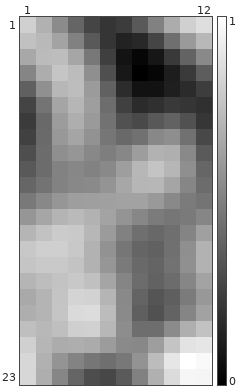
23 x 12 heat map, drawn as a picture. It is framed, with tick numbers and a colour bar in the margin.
Ninth with the lowest average: top middle. Lone odd cells: none. Mirror symmetry: none.
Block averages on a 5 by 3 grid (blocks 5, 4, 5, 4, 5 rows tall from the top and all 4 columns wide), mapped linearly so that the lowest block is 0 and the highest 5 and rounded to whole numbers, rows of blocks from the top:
4 0 1 / 2 2 1 / 3 3 3 / 5 3 2 / 4 3 5
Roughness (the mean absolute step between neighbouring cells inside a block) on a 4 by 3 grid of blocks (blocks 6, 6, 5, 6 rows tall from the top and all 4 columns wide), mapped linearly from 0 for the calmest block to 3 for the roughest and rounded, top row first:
2 2 3 / 1 1 2 / 0 1 1 / 1 2 2
